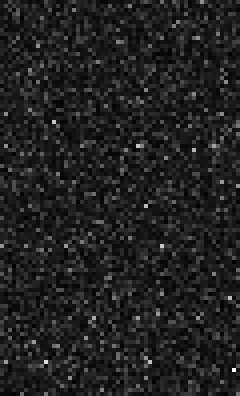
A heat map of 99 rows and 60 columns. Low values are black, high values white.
The values are skewed, with a long tail toward high values. There is no seam. The grain is fine, like static. No overall slope runs across the table. No row or column stands out. There are no regular stripes. On average the colour sits 10% of the way up the scale.
